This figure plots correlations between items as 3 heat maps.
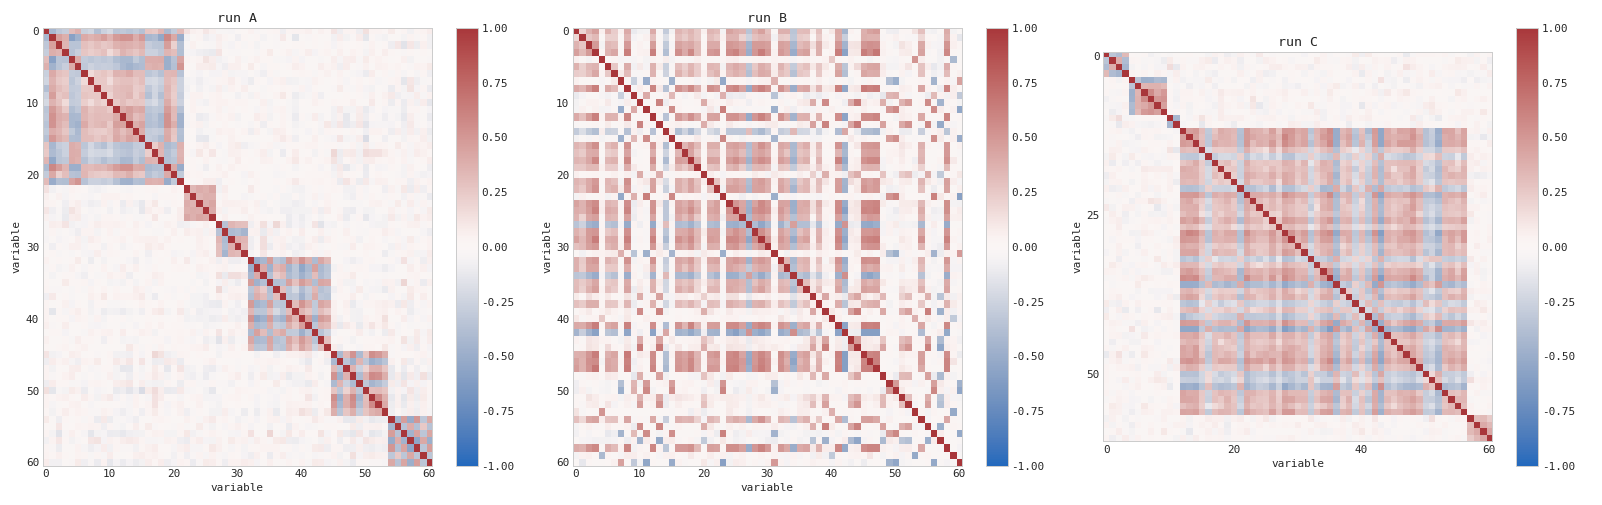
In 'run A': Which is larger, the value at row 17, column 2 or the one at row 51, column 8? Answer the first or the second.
the second
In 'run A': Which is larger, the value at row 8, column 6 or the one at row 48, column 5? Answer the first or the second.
the first
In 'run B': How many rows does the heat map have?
61
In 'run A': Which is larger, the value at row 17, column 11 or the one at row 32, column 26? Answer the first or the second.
the second
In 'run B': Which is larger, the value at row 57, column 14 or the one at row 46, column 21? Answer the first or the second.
the second
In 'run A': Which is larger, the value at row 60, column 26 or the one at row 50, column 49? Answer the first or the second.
the first
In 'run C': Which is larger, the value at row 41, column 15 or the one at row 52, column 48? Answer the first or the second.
the first
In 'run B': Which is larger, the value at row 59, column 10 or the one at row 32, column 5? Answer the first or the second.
the second
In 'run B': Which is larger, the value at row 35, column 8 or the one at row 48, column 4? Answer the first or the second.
the first
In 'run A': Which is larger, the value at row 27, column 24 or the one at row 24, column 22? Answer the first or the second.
the second
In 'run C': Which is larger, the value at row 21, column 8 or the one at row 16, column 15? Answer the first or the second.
the first
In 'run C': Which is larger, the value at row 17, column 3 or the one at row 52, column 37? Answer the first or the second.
the first
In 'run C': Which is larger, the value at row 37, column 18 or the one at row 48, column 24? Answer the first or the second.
the second
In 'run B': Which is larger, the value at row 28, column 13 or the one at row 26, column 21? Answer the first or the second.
the second
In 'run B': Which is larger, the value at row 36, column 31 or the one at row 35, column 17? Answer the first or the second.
the second
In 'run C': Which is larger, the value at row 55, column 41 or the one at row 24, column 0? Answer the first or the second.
the second
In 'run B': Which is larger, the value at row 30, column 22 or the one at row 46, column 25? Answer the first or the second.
the second
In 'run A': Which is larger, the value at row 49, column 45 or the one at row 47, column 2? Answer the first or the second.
the second
